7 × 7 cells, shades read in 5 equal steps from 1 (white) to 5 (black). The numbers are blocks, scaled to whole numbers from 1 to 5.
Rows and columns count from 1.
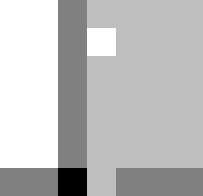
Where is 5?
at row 7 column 3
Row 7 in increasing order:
2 3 3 3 3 3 5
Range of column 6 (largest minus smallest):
1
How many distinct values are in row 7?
3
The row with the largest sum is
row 7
